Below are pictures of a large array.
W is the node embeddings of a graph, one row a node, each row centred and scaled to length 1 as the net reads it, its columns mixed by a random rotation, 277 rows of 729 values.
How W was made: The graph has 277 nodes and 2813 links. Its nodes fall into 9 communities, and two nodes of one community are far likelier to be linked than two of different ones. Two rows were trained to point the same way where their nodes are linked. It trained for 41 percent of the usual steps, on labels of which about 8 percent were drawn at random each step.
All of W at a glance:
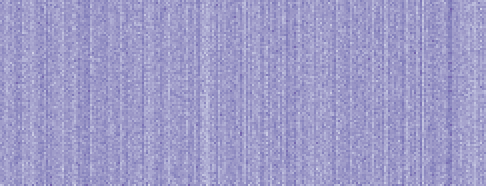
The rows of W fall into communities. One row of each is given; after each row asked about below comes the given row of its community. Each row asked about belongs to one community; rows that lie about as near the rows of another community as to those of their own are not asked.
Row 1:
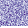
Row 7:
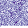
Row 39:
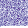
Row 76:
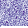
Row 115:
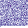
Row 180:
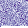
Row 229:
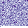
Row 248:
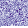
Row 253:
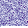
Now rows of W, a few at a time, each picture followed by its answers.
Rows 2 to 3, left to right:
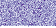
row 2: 7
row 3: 248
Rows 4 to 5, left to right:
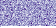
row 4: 39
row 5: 248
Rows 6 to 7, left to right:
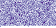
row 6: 180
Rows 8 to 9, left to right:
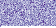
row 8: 76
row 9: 229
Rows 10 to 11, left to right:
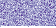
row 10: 76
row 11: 248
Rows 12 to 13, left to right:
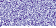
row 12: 76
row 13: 180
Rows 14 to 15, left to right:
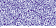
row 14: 180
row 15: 180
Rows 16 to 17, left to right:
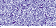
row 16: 229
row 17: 39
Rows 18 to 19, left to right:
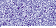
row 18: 248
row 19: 115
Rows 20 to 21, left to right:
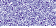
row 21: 180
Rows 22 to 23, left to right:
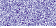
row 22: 1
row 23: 248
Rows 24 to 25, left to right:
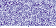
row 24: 7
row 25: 248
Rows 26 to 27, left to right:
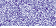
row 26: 248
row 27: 253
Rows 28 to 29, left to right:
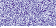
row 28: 1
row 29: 7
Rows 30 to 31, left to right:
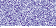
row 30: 39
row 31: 248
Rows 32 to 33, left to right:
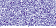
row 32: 115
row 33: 248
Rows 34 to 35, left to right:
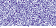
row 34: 1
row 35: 180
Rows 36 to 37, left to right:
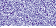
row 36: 7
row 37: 180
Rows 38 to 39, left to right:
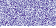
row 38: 76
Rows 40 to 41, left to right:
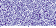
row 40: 39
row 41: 180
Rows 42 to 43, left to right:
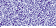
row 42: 248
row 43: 229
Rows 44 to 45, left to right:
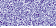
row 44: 253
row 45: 229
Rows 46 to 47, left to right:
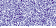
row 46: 248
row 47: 39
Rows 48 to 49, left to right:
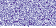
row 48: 76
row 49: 253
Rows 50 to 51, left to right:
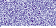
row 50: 76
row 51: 180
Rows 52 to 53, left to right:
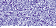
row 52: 39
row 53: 39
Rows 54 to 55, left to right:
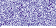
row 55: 248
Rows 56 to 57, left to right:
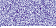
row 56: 1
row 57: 248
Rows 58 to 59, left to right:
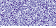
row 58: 229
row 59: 1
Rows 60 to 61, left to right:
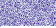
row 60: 180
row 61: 253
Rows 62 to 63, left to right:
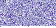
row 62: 229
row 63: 76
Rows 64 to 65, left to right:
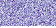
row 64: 229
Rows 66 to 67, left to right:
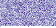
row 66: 253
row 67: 253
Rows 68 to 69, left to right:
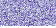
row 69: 39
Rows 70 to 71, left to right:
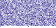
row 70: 7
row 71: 253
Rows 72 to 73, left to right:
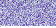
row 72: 229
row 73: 229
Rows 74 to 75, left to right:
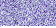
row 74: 39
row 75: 1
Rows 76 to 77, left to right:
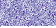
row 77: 115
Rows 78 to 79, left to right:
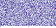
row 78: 115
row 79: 115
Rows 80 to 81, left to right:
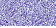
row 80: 115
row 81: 180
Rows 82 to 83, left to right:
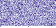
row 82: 7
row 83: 115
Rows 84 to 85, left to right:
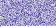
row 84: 1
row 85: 229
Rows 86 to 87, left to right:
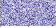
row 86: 248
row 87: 253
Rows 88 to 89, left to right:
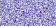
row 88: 76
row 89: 76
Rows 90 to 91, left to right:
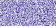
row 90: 1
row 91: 76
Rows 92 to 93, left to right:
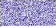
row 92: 248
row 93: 7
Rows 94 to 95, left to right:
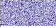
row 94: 7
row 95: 115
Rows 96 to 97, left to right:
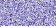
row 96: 229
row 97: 1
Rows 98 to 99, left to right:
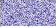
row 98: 248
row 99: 248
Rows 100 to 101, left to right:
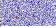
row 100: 248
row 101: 39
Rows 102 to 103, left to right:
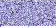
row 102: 7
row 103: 76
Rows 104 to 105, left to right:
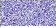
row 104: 39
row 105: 229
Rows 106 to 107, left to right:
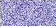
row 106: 76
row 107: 248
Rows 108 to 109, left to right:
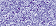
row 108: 1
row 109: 229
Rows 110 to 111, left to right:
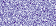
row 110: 229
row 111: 76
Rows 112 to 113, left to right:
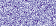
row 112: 180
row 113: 1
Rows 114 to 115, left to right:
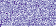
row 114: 7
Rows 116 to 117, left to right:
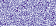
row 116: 115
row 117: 115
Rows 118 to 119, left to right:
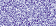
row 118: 180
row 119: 248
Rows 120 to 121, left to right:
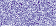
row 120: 7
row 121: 253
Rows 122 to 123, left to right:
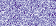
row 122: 180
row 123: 115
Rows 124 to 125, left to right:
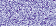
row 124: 7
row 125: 39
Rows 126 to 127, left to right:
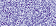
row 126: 180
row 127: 248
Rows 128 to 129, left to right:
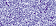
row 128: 248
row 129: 1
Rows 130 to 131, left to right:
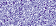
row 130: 248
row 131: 115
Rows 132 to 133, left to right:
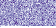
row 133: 253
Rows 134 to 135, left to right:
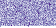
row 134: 76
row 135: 7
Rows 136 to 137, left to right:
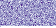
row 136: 7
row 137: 115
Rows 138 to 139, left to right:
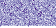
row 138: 76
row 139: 76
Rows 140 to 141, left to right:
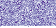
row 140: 7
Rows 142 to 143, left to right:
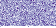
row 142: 115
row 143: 229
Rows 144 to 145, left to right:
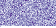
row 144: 229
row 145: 253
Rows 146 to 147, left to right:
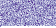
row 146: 1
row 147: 76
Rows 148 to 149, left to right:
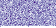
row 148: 229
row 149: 7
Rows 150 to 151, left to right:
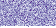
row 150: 39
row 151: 1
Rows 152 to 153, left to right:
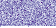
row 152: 7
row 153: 248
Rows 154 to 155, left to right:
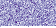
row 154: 1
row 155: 248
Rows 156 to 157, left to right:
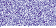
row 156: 39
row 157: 7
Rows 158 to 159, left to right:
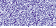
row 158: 229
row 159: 39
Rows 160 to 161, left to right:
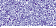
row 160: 180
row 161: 39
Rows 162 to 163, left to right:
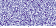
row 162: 115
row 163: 39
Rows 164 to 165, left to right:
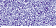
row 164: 180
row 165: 7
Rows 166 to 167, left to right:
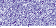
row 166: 229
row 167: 7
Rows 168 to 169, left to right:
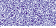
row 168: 115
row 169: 180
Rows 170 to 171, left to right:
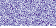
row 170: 180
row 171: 229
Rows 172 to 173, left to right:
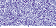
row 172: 180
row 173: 76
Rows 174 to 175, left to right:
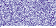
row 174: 7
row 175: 253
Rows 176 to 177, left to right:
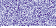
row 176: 39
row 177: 248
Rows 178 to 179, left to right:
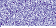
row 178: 7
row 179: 1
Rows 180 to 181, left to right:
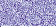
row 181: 180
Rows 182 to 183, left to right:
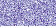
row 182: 39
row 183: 1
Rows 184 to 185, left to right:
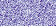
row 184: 39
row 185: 229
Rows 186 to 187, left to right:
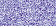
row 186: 115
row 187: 253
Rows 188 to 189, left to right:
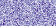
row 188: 248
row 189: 76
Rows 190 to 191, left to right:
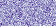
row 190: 248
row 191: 39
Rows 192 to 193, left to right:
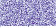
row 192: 1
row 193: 253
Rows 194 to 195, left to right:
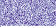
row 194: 180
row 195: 115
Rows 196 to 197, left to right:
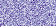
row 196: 248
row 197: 39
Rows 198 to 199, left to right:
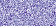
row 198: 115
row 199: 115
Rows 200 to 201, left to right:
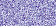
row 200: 39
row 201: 115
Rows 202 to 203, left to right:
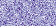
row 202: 253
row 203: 115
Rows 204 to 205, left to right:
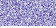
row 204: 1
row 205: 76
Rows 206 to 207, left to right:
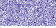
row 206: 1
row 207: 115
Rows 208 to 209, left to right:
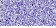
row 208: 1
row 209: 39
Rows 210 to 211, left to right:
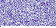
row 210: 180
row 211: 1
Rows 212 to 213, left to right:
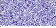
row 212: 229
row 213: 76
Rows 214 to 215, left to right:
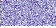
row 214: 39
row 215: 39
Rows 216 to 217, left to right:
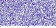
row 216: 229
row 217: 76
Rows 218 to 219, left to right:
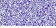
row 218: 115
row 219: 76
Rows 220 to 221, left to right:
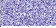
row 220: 180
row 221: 7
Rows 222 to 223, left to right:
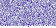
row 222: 115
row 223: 229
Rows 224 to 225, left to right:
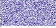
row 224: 7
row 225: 253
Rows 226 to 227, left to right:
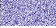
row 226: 39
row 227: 1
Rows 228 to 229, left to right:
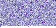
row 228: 1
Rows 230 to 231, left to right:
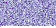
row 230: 248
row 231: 76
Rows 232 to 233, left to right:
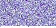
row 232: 180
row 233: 1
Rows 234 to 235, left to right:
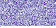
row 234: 229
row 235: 115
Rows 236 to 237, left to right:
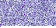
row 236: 39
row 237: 253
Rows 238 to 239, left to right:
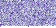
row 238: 7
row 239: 39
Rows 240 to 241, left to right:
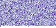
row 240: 7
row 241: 115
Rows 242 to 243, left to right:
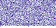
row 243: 253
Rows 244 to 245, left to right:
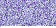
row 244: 39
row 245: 248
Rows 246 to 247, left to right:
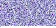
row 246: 76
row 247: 39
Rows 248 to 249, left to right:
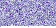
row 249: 253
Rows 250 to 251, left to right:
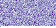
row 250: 253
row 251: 115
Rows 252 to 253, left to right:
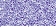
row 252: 253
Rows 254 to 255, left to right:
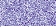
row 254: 253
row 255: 253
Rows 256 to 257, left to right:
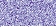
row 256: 76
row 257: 229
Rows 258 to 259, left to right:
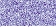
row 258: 115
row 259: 7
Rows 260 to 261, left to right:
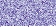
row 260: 76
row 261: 7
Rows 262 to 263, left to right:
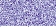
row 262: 253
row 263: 229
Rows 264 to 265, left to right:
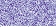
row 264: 180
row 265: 1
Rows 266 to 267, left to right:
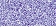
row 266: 253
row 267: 115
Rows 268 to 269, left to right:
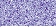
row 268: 248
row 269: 1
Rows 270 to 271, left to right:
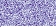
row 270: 7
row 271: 39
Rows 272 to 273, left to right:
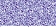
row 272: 180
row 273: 180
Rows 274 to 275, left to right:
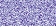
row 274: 253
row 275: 253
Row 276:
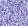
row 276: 1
